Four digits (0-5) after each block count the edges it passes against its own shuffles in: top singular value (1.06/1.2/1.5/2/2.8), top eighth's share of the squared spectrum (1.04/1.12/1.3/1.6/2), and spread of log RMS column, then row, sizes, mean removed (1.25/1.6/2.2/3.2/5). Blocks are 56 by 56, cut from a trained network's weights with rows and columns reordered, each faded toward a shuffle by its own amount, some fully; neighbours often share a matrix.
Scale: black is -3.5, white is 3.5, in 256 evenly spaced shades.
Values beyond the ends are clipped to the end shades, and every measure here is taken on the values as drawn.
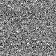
2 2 0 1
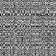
4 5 2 3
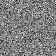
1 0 0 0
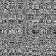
4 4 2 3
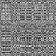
5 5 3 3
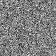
0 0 0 0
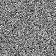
2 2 0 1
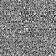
3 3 1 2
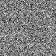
2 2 0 0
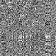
4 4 2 2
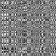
5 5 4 3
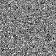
2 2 0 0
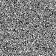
1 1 0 0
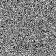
1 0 0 0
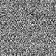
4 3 0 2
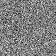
0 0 0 0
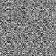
3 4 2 2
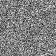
1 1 0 0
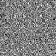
3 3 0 1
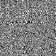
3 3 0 1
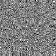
3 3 2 1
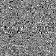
3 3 1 1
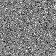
0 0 0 0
